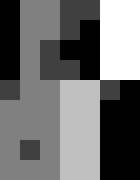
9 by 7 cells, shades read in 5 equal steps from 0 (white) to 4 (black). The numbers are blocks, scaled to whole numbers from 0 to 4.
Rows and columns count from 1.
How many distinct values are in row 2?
4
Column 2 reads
2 2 2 2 2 2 2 3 2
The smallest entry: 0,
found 8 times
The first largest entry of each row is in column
1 1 1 1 7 6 6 6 6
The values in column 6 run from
0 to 4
